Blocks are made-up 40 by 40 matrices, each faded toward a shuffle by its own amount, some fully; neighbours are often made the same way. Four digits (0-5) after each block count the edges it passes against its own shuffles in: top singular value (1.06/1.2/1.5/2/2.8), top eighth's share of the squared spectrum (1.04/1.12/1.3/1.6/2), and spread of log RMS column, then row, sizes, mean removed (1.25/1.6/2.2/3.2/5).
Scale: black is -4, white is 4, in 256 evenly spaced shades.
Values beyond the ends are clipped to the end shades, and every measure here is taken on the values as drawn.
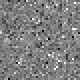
0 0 0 0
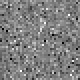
0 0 0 0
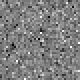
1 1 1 0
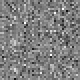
0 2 2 0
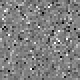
1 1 0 0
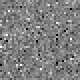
1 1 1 0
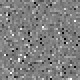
0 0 0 0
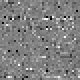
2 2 0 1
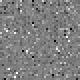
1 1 0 1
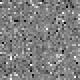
1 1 1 0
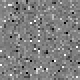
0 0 1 0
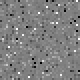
0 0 0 0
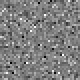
1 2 0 1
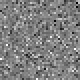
0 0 0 0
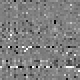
3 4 1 2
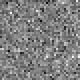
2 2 0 0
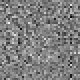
3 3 2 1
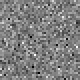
0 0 0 0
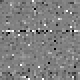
3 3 0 1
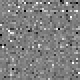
3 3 0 1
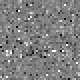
2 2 0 1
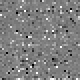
2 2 0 1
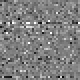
2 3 0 2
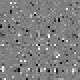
3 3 0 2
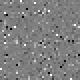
2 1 0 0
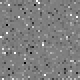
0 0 0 0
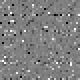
3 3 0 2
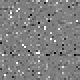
2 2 0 0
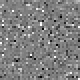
2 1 0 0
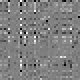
4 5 2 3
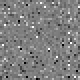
2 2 1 0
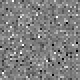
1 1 0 0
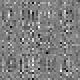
4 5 3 2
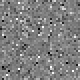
2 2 1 0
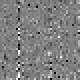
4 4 2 0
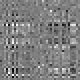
4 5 3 3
